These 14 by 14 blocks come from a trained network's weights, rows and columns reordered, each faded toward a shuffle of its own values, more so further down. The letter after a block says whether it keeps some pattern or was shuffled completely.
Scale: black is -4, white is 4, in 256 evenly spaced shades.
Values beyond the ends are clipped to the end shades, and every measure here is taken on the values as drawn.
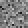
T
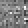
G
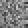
T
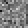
T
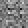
G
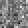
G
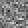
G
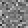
G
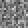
T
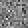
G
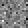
T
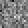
T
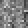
G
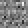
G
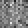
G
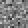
T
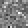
T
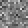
T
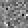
T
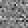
G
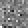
T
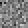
T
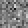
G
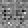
G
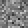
T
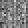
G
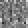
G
